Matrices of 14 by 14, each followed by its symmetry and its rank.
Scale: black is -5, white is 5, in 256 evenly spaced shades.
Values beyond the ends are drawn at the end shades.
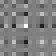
symmetric, rank one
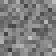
neither, full rank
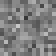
antisymmetric, full rank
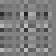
neither, rank one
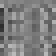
neither, rank two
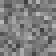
neither, full rank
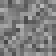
antisymmetric, full rank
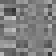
neither, rank two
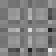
symmetric, rank one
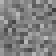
neither, full rank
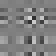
neither, rank one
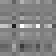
neither, rank one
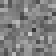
antisymmetric, full rank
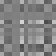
symmetric, rank one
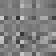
neither, rank two
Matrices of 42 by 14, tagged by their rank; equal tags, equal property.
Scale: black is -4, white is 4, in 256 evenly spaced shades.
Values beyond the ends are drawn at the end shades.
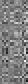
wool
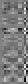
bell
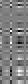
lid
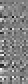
wool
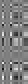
lid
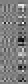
bell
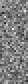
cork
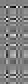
lid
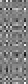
bell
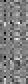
wool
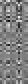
bell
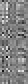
wool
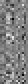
wool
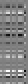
lid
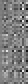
bell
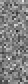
cork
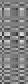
lid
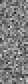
cork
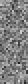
cork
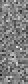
cork
